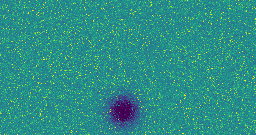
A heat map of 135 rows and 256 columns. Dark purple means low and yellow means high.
Stripes: none. Ninth with the lowest average: bottom middle. Mirror symmetry: none. Dips: one, in the bottom middle. Odd rows or columns: none. Average level on the scale: 50%.
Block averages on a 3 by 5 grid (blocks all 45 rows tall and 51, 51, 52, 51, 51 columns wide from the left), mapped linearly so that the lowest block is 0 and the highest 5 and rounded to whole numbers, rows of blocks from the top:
55555 | 55555 | 55055
